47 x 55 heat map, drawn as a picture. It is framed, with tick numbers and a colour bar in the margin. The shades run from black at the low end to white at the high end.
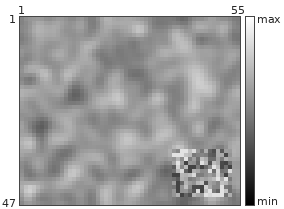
Overall the values sit about 60% of the way up the scale. In the bottom right lies a patch that is rougher than the rest. The bottom right is the roughest part. No single row or column stands out from its neighbours. There is no overall slope. There are no regular stripes. The field is mottled with small blotches.
